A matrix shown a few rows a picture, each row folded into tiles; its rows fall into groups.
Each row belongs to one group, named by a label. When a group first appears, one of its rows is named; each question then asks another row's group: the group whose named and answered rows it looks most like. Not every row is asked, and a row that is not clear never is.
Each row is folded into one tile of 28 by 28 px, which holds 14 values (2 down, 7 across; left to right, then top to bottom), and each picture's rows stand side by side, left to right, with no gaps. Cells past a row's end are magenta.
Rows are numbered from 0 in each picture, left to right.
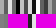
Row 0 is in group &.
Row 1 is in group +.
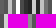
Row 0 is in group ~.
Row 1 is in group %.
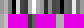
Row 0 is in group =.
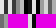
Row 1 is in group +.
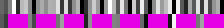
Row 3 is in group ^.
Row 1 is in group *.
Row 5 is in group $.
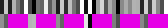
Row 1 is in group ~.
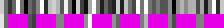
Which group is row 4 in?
%
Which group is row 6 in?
*
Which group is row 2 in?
&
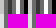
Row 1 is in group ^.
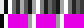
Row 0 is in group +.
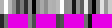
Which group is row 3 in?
$
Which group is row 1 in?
*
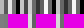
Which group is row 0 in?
&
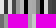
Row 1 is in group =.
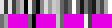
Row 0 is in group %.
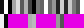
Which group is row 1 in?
~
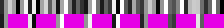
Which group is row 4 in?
+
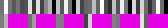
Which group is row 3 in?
~
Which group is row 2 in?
&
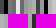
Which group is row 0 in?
~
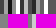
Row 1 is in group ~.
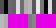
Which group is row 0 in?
~
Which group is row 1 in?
&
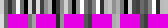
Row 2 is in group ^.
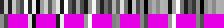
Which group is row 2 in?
+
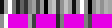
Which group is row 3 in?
*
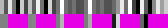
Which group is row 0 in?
&
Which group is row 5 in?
$
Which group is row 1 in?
&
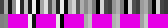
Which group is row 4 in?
=
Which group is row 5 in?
=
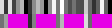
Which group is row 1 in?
^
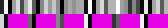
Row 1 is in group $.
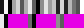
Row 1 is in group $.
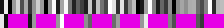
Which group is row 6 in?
*
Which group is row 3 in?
%
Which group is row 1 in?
^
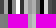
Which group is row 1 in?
=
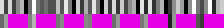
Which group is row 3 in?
&
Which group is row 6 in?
^
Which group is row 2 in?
&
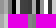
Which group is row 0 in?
=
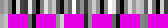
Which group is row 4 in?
$
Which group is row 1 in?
$
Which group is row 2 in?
~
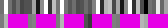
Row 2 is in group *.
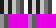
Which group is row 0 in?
%
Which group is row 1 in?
%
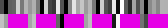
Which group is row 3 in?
=
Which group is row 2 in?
$
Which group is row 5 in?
*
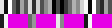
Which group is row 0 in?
+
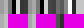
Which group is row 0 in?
=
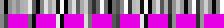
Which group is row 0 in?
*
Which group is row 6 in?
^
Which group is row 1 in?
$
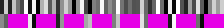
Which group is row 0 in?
%
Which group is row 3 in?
~
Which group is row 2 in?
^
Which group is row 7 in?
$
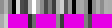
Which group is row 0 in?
=
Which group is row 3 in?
*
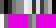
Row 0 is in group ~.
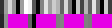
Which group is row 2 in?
&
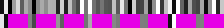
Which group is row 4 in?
&
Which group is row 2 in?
%
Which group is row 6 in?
+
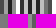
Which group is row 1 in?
%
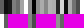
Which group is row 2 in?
%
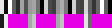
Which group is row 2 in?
=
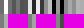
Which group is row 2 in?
*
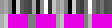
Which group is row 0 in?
=
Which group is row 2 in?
=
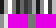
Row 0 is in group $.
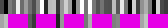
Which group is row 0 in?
~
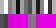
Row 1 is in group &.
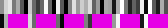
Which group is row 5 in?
+
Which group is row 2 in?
$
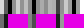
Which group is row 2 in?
^
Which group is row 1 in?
*
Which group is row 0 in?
$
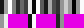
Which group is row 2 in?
^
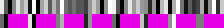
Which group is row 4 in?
$
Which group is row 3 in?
^
